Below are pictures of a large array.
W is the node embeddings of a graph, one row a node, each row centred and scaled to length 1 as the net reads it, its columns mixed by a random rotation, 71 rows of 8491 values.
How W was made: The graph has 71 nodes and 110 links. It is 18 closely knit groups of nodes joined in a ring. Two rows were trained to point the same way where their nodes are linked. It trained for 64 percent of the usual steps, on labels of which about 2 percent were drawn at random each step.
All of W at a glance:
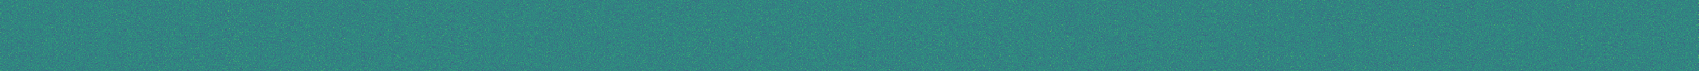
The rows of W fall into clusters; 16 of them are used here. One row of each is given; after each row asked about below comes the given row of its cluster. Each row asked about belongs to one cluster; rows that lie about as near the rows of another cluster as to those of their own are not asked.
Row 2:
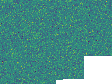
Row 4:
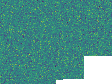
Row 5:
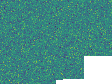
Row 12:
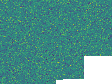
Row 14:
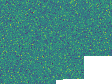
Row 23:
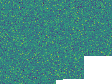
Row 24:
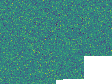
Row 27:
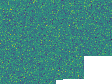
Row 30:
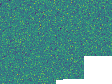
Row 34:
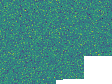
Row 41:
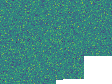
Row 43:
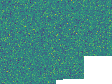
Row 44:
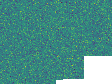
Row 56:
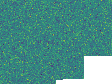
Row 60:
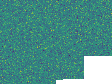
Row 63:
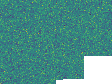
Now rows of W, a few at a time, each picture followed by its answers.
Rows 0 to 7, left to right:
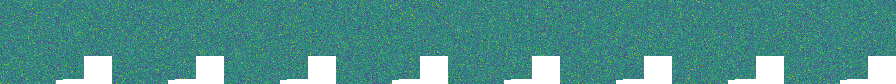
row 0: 56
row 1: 34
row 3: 23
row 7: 34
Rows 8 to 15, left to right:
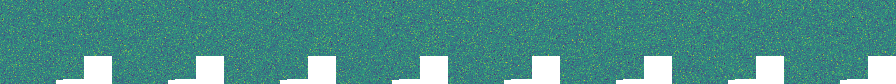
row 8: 4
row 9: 63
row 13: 41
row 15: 23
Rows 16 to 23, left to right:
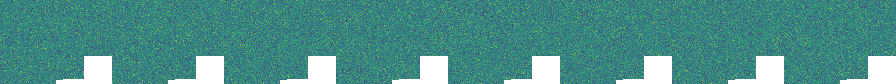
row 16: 60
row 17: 56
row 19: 14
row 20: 30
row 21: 34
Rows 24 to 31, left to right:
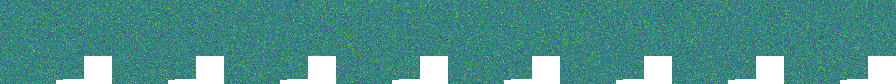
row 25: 24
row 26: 4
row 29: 30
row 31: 5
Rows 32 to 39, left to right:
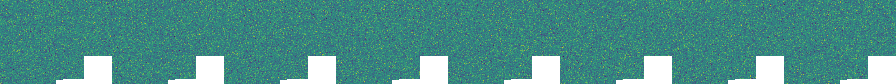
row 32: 63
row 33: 4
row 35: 60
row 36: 44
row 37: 14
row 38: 27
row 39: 44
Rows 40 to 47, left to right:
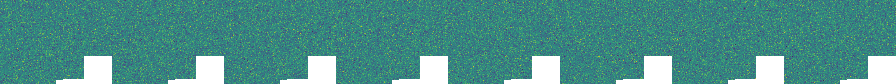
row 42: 43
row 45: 12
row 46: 43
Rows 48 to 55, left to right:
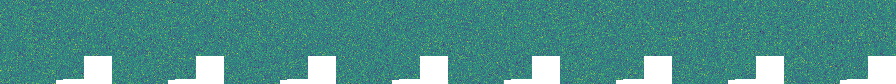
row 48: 24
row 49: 44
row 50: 34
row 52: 56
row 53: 30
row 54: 43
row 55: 56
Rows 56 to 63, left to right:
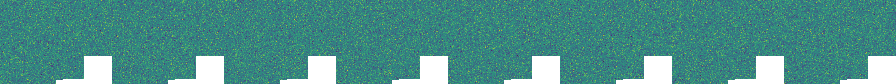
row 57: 14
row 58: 2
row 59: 24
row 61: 44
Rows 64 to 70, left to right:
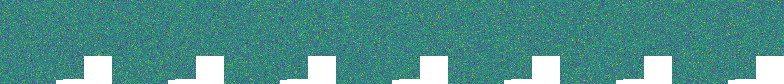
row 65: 5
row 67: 12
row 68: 27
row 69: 41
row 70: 2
